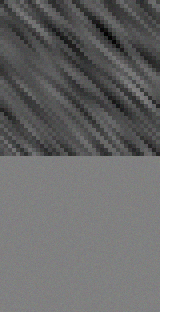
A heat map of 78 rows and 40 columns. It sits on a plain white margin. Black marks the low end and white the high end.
The table splits into 2 rows of 1 panel. Panel 1,1: low, slanting down to the right. Panel 2,1: middling, flat.
